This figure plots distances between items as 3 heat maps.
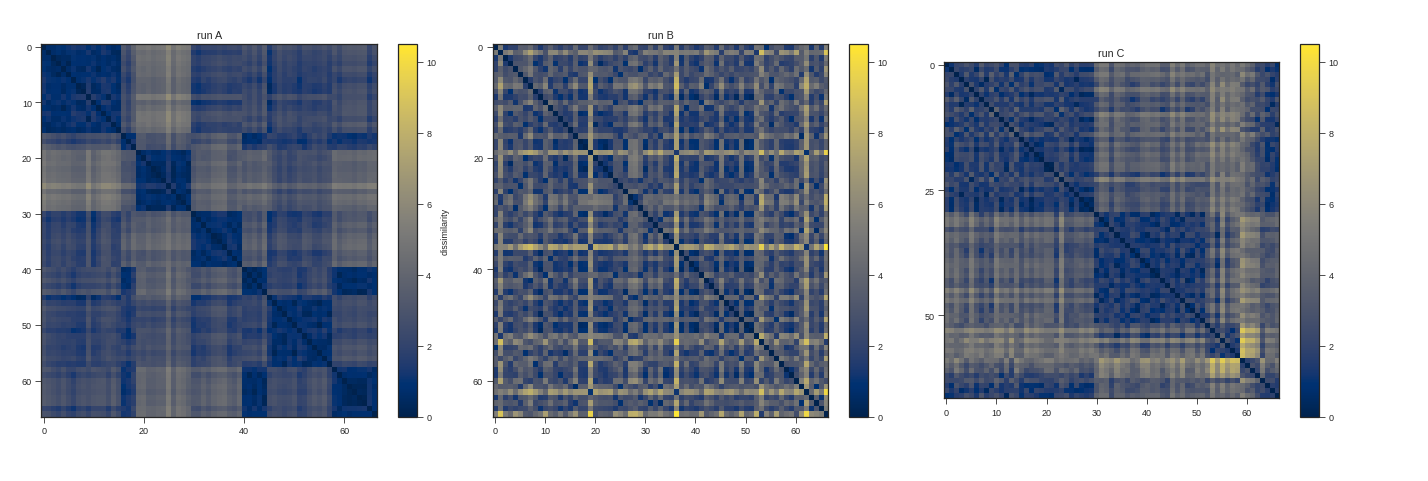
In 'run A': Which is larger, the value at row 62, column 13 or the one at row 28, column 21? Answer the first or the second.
the first
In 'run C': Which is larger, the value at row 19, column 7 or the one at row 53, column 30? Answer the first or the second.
the second
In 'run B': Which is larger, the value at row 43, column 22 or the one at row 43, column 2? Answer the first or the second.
the second
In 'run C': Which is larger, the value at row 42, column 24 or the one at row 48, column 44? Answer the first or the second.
the first
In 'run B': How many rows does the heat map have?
67
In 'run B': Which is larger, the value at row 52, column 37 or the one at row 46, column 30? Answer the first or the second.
the first
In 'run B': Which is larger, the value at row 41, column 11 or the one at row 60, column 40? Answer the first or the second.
the first
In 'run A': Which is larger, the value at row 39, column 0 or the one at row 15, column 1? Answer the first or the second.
the first
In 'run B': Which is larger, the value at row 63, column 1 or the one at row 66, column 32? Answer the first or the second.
the second
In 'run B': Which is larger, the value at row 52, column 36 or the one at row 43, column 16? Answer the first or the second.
the first
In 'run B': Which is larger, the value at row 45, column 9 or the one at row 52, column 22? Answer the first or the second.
the second
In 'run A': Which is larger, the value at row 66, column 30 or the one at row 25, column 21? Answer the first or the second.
the first
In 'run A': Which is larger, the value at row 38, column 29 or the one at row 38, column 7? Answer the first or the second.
the first
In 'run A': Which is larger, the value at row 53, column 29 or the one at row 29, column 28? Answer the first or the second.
the first
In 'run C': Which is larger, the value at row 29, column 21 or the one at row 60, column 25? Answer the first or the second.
the second
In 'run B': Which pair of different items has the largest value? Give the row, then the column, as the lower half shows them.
66, 36
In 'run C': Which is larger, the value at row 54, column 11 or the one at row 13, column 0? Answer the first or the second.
the first
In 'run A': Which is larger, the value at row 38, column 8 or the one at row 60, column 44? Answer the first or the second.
the first
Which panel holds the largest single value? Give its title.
run B
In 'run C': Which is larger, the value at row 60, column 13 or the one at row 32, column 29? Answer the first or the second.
the second
